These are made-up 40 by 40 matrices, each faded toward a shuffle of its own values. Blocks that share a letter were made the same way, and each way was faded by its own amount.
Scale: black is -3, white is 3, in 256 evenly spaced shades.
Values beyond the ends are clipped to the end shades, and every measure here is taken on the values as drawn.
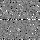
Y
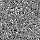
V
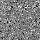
V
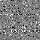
Y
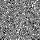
V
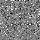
V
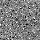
V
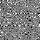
Y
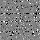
Y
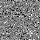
V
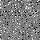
Y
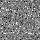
V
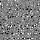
Y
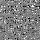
Y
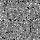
V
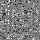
Y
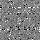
Y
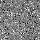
V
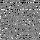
Y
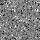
V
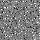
Y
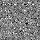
V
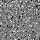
V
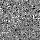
V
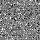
V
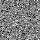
V
